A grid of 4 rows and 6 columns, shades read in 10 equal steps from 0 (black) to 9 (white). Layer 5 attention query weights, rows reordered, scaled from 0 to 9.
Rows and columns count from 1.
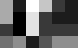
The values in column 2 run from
0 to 5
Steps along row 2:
down up down down same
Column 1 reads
6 6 2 4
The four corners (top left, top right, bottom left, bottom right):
6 1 4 5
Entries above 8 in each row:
1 0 0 0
